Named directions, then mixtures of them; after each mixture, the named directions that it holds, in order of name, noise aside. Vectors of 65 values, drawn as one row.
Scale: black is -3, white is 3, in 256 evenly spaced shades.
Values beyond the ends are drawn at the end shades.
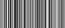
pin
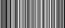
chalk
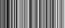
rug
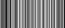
chalk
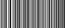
chalk, pin, rug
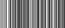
pin, rug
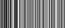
chalk, pin, rug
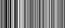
chalk, pin, rug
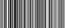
pin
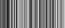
rug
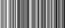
rug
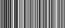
chalk, pin, rug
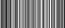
chalk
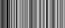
chalk, pin, rug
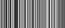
chalk, pin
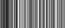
chalk, rug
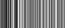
chalk, pin, rug
